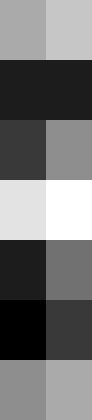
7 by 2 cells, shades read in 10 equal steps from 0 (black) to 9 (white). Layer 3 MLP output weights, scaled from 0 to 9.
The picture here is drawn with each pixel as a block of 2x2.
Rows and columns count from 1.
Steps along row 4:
up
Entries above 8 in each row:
0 0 0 1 0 0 0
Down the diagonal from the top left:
6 1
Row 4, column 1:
8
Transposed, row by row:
6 1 2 8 1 0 5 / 7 1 5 9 4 2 6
